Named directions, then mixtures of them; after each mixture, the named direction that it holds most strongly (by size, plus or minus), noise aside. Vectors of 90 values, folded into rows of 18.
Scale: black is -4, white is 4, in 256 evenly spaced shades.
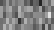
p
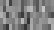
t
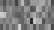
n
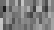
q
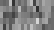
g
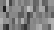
t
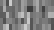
t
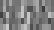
t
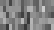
t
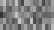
n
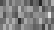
p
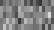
p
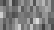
g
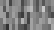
t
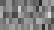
p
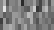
q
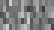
t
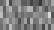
p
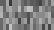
p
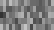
n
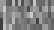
q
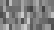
t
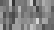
g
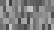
t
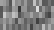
g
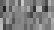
q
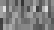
q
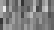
q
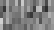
q
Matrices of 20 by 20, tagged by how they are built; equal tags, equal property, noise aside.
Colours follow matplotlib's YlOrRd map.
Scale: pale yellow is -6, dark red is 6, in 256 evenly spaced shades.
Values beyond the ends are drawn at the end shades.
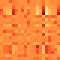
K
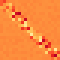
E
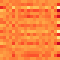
K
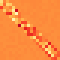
E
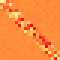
E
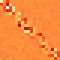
E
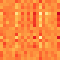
K
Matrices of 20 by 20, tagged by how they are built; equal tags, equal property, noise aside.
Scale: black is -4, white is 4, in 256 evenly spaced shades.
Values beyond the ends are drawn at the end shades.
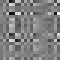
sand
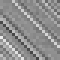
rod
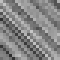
rod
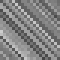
rod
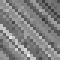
rod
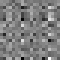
sand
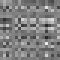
sand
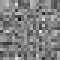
sand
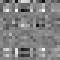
sand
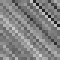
rod
